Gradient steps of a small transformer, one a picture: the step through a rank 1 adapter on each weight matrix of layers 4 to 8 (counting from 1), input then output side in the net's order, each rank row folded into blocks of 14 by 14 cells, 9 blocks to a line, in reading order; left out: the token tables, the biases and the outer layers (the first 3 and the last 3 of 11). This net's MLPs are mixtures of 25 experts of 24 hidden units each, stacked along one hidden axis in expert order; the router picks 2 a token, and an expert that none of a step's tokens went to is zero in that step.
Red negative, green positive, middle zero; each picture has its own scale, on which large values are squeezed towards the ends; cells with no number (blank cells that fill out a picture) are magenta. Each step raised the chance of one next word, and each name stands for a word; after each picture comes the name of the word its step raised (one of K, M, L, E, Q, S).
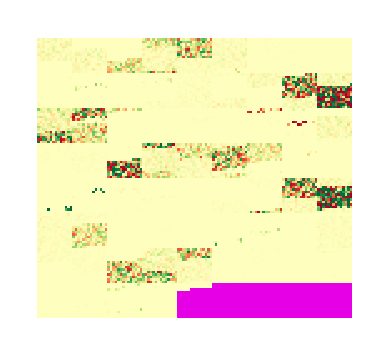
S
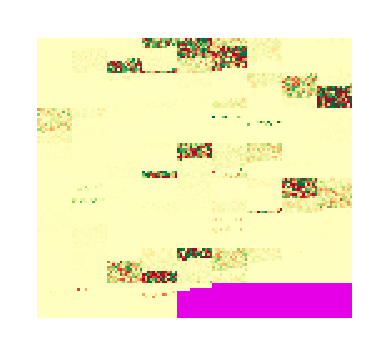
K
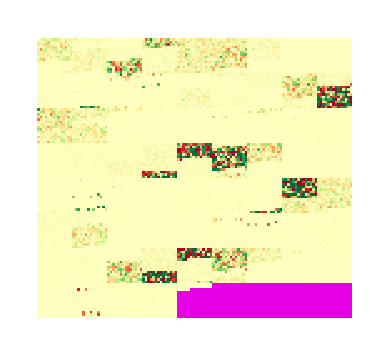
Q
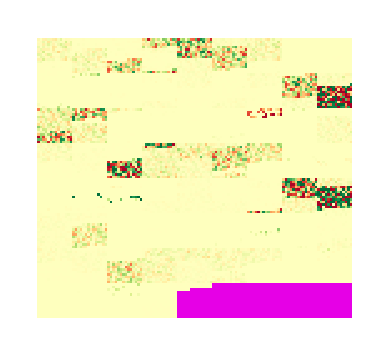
S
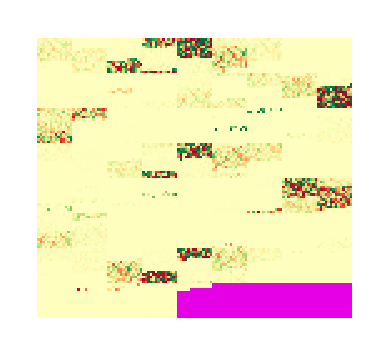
K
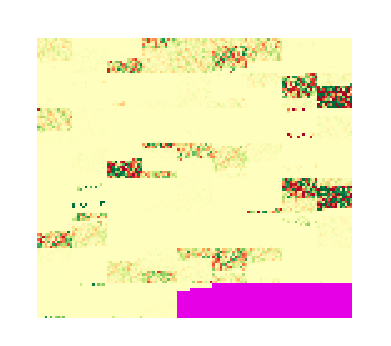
S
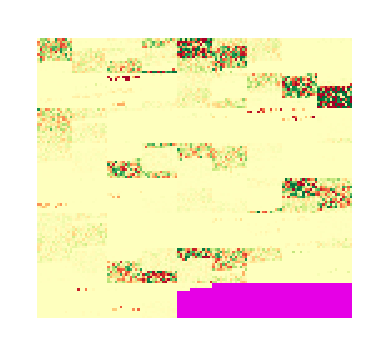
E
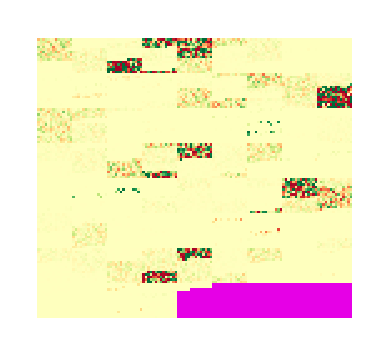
K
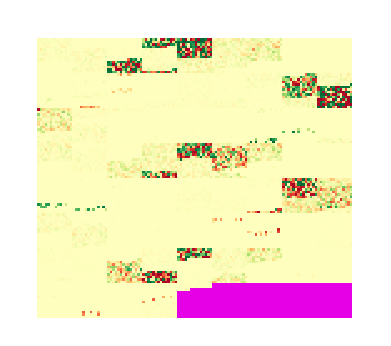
K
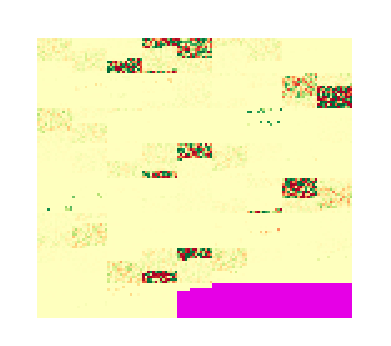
K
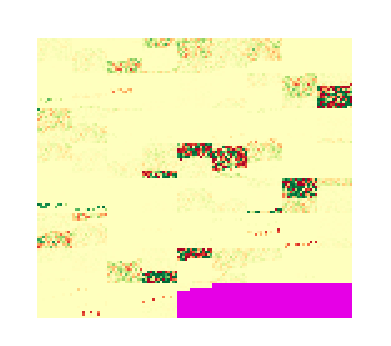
Q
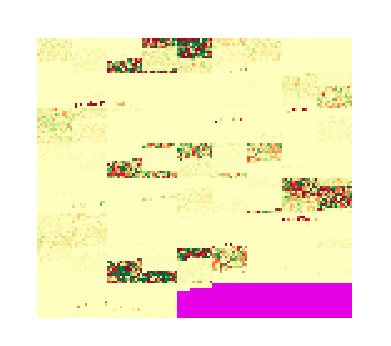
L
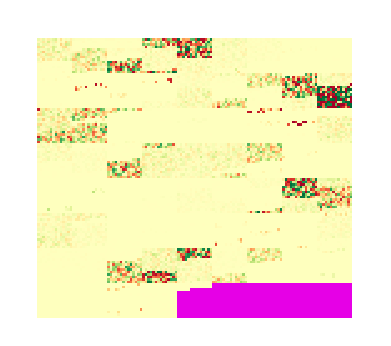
E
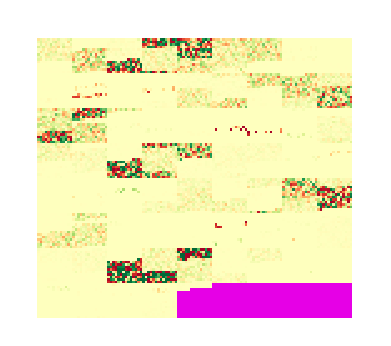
L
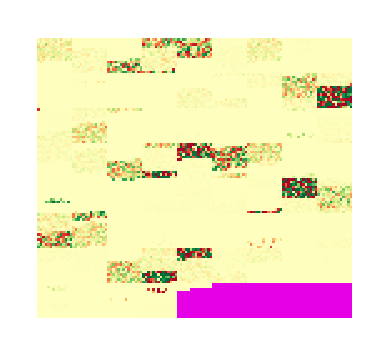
Q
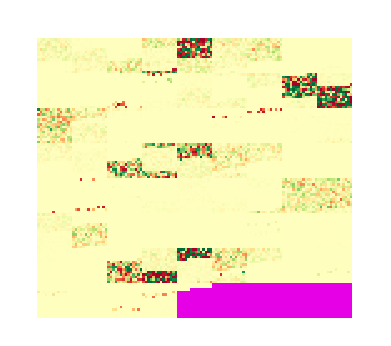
E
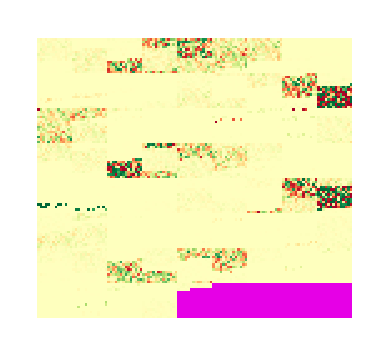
S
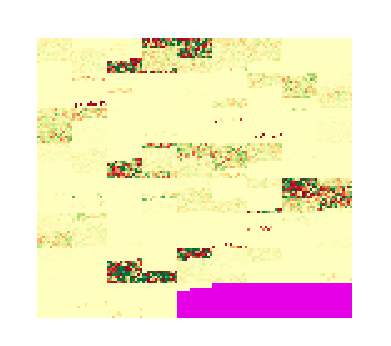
L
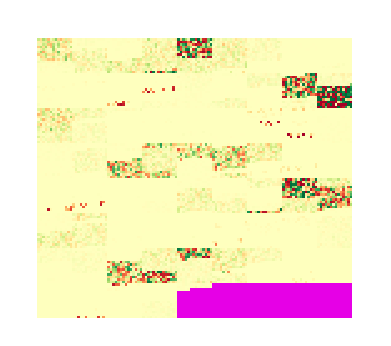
E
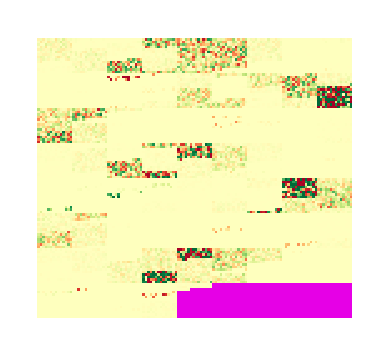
Q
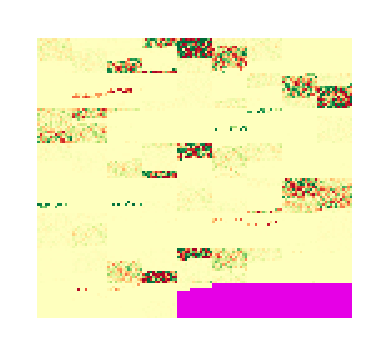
K
